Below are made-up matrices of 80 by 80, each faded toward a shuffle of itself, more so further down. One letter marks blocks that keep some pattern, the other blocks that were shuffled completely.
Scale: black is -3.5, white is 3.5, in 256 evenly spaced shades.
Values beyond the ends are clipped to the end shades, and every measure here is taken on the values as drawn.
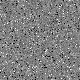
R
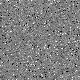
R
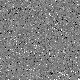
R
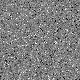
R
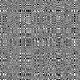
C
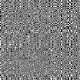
C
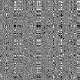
C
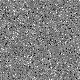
R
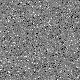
R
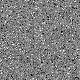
R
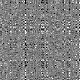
C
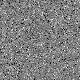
R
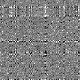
C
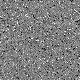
R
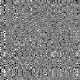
C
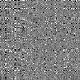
C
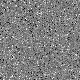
R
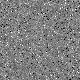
R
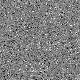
R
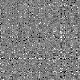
C
